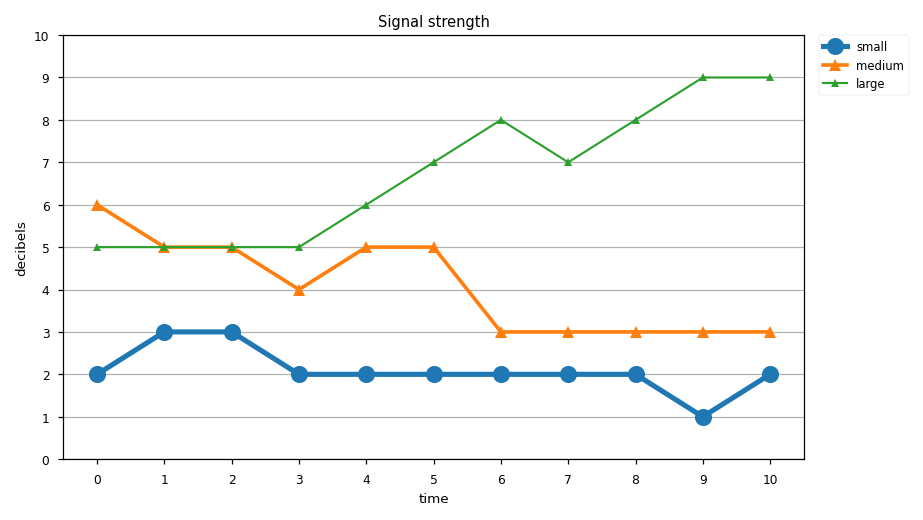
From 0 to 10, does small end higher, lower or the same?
the same
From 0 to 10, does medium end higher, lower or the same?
lower
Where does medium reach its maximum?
0
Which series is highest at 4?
large
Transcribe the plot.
Title: Signal strength
x-axis: time, ticks 0 1 2 3 4 5 6 7 8 9 10
y-axis: decibels, ticks 0 1 2 3 4 5 6 7 8 9 10
Legend: small, medium, large
Values:
small: 2 3 3 2 2 2 2 2 2 1 2
medium: 6 5 5 4 5 5 3 3 3 3 3
large: 5 5 5 5 6 7 8 7 8 9 9
